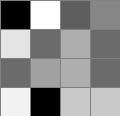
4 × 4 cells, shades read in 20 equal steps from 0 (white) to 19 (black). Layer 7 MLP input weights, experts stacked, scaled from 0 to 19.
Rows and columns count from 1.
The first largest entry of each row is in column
1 2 1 2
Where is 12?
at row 1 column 3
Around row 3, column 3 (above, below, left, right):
6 4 7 11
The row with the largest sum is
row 1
